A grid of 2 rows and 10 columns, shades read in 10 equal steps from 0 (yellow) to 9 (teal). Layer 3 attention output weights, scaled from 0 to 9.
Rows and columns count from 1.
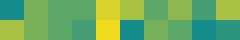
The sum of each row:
50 58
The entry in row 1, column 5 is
1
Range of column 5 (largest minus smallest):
1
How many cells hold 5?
3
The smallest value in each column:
3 5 6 6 0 3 5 4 7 3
